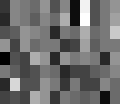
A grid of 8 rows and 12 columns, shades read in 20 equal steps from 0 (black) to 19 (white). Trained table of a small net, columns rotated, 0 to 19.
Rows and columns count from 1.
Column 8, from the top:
1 1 8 5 9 5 9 8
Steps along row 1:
up down down up down up down up down up up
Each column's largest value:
11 16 11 13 11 9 13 9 19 9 10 15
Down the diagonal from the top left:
4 10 11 8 11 8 4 8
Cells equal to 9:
18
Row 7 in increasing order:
3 4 5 5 6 6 8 9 9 10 11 16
